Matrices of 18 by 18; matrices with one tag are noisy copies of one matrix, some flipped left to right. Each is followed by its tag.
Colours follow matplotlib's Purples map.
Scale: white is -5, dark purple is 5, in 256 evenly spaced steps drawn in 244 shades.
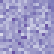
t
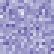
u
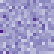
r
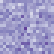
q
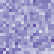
r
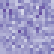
u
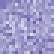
t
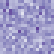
u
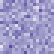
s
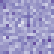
t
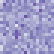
s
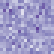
u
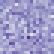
t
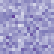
q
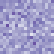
t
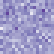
u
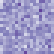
s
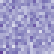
r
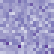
r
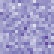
q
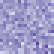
r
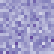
r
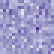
u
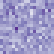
u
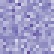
s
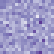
t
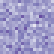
q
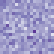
t
